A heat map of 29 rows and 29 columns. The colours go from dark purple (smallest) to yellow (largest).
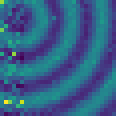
A vertical seam about 20% of the way across splits the table, and the right part is calmer. On average the colour sits 30% of the way up the scale. Rings spread out from the top left. No overall slope runs across the table. No single row or column stands out from its neighbours.
